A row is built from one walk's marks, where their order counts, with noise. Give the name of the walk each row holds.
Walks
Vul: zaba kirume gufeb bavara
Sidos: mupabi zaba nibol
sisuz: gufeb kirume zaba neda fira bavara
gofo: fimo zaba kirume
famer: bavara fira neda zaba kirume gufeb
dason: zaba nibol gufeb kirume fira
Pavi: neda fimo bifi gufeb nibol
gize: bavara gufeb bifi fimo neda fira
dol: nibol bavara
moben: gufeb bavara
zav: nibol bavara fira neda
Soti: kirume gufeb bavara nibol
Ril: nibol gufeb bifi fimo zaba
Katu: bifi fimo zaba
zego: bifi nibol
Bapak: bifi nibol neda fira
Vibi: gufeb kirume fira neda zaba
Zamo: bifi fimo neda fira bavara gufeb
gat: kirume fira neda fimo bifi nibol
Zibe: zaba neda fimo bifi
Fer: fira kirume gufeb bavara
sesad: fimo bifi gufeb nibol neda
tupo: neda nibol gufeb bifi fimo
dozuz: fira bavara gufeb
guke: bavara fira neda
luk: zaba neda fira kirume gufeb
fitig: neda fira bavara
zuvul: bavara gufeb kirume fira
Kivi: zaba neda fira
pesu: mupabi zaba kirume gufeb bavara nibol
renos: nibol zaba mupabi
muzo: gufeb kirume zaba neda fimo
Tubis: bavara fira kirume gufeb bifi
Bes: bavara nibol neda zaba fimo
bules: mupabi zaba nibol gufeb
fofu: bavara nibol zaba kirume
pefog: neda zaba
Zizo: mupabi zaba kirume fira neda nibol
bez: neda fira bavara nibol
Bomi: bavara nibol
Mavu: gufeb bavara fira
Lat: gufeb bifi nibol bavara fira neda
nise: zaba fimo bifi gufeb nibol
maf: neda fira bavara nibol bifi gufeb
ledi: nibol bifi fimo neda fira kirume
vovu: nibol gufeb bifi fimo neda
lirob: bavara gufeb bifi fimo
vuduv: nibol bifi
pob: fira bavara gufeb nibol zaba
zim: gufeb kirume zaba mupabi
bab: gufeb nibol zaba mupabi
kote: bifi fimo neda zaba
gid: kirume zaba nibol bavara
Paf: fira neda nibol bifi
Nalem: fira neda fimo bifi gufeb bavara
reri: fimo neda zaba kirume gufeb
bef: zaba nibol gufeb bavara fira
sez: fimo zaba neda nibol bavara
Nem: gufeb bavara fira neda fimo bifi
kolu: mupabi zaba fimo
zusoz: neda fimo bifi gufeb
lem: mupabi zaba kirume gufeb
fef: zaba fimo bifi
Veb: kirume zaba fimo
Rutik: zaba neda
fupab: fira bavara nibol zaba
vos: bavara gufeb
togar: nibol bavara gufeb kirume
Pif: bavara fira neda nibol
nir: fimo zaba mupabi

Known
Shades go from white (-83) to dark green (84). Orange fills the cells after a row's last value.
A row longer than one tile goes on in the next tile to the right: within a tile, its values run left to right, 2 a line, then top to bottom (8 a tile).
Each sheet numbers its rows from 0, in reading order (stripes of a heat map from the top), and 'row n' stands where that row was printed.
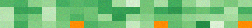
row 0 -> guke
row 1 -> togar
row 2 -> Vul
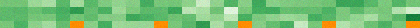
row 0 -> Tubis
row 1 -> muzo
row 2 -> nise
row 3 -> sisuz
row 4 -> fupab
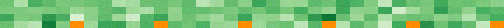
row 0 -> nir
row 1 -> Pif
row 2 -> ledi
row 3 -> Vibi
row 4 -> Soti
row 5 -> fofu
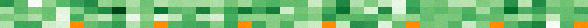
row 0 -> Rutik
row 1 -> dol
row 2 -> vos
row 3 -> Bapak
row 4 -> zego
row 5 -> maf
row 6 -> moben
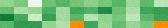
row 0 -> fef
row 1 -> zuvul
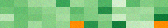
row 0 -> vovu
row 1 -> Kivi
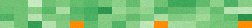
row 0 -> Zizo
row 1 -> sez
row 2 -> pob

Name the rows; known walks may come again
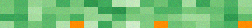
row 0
Paf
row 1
zav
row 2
zim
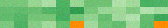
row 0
Tubis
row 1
gat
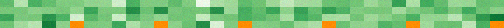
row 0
nir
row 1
lem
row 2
luk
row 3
reri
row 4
Ril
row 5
Vibi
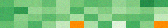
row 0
sez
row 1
Veb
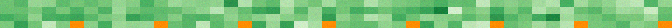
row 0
Nem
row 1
muzo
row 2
lirob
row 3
dason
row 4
famer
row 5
Bapak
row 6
tupo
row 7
Pavi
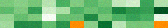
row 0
Bomi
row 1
vuduv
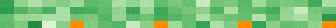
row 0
Vul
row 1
Zamo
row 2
Zizo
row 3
gize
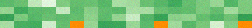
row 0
bez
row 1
Pif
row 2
Lat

